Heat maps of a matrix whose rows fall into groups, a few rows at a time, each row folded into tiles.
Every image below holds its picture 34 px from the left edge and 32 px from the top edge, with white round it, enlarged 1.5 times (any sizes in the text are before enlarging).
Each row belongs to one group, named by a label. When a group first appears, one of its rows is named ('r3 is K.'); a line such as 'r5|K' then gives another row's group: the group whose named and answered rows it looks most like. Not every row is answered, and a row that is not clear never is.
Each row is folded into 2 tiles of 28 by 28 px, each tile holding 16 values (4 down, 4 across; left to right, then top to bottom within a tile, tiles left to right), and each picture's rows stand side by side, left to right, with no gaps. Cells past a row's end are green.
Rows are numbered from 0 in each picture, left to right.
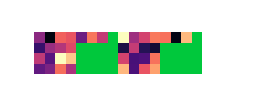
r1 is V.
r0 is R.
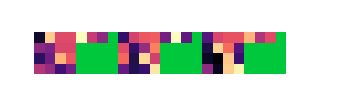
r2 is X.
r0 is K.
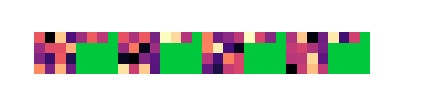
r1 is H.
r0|H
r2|X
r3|X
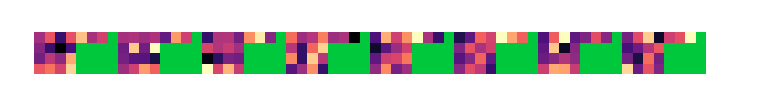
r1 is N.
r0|V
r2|H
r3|R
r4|K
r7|H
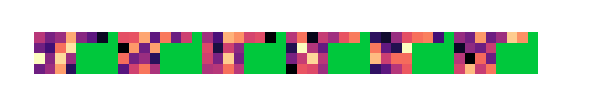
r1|N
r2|R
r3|X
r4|R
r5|H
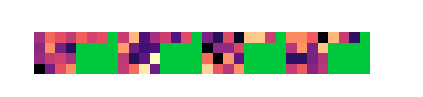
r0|X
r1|V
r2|H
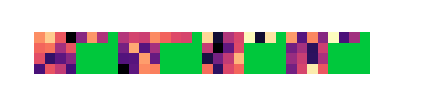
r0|N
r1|X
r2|V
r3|V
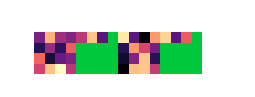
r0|N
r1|X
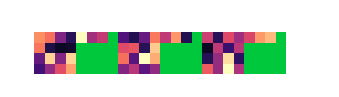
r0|V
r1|R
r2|H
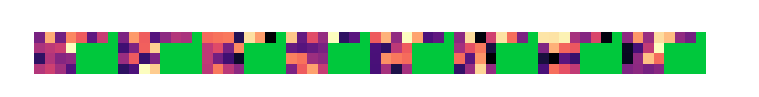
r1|N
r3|V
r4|K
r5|X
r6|N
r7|K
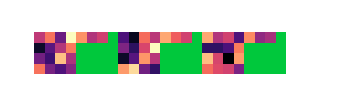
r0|K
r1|H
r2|V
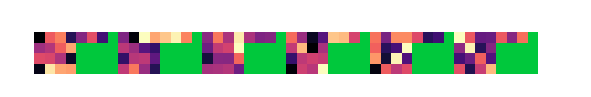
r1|H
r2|K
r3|X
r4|R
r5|X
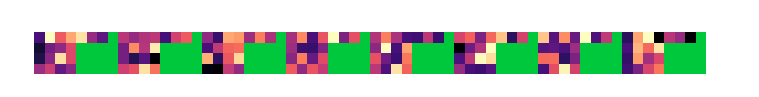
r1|N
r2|R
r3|V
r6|V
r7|N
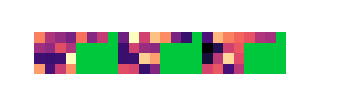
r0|V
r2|K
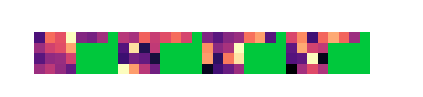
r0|K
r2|R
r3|X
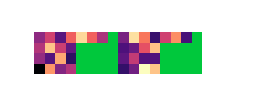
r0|X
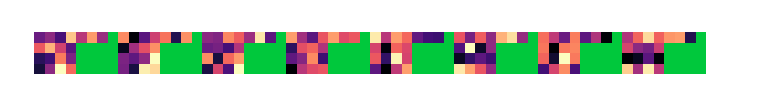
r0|X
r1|V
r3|X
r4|R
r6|R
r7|H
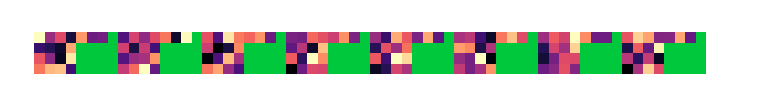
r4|R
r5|X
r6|K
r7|N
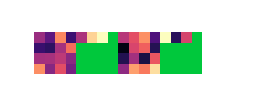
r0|H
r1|V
